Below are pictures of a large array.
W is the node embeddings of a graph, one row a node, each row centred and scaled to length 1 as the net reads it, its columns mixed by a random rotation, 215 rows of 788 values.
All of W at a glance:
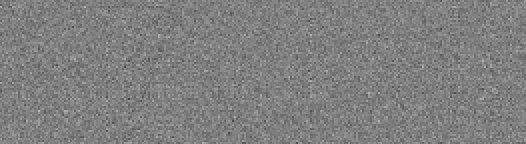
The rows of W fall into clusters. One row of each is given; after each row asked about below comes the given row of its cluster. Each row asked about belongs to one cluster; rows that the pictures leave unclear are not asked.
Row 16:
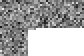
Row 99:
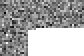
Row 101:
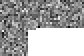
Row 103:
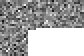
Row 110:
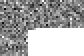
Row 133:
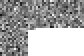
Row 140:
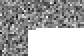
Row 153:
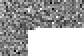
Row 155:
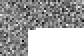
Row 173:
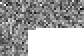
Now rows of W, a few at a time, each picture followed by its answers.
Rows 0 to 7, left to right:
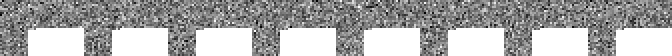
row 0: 16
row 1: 133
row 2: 103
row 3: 101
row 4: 110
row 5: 99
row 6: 101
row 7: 16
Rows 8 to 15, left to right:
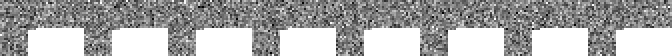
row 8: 133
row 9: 110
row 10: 110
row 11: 153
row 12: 173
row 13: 140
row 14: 99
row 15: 173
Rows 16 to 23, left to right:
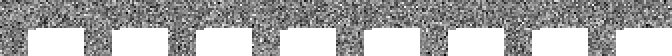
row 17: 155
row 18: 133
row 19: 155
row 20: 173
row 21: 101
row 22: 133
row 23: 173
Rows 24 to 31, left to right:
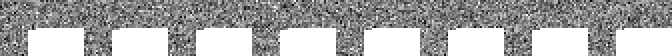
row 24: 103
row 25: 173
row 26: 140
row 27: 110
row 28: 101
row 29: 101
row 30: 140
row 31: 16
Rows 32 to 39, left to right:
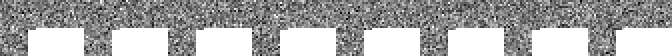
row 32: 140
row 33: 110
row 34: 155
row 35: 140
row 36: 99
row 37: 140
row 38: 173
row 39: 153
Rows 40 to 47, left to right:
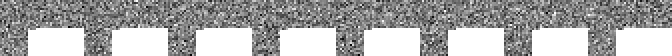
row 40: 101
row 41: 133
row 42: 103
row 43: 153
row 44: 103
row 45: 140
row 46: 103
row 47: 155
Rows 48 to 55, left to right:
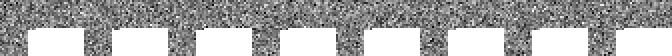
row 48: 173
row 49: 155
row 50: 101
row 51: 99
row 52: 16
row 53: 16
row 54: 153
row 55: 99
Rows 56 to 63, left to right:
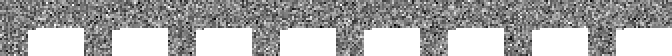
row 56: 133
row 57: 140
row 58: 16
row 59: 101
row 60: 173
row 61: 99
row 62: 103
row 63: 16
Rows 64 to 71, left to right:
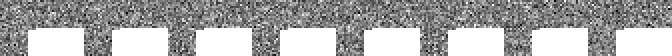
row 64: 103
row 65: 103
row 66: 133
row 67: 103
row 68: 140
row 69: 133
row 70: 110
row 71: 173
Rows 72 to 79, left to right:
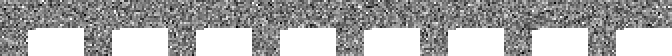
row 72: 110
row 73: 103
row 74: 101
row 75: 173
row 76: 110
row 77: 101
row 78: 153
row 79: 173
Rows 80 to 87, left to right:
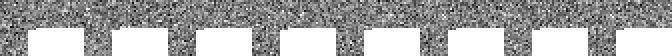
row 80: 99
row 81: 155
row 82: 103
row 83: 103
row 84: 103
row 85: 140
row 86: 155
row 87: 140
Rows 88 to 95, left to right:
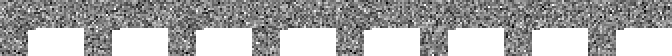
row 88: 153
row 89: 140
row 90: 153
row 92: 153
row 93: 173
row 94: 101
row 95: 140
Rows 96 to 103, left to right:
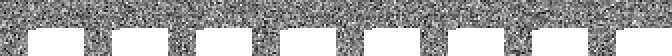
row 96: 99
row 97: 99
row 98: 133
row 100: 101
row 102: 153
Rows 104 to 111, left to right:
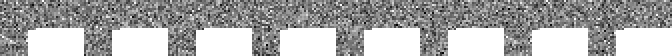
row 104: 110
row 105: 140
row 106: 140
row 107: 103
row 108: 173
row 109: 99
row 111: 153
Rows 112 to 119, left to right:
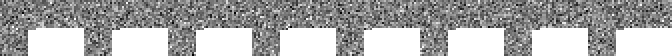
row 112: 140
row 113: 99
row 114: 101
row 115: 101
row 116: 99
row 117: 101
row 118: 155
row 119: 155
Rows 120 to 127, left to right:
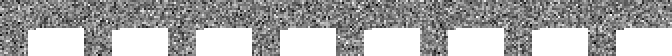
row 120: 16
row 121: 173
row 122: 99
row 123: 140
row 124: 110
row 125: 153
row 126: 133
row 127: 140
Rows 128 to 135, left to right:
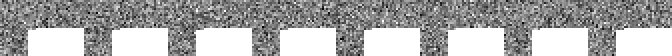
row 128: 16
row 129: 99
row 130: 153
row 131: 99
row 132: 103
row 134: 16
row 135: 101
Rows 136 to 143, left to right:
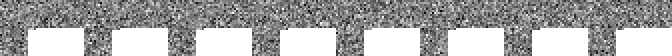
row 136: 16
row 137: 99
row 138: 16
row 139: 140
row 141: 99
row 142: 140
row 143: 153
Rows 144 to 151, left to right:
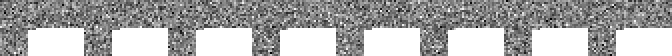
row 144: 99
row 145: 140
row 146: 99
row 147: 153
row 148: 155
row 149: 153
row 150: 16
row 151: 103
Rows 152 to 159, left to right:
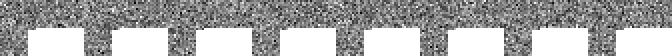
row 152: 173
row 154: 99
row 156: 173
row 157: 133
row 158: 155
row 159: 133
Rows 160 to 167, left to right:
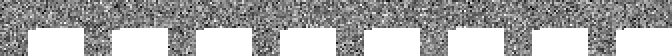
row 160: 103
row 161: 110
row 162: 99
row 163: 133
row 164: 103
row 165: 155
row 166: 155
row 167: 16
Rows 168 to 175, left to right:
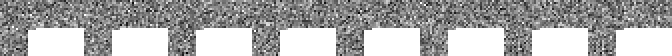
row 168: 140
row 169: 155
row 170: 153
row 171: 101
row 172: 140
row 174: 133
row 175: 133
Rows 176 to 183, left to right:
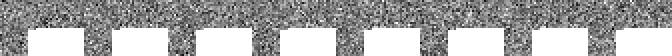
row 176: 16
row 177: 155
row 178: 153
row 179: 133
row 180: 155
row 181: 103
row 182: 155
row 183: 110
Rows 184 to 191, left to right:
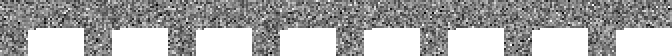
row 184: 16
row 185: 155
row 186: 16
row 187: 153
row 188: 99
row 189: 99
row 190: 103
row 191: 173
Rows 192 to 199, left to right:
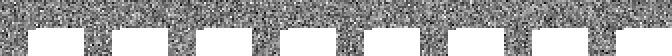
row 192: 101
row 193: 103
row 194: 155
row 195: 99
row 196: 133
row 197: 140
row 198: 16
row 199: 153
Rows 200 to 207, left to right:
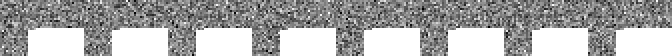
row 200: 101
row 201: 110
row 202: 101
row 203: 153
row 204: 99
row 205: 101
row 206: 101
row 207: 133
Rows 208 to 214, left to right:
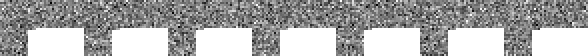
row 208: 153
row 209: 110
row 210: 99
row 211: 173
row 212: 110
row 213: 103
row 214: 140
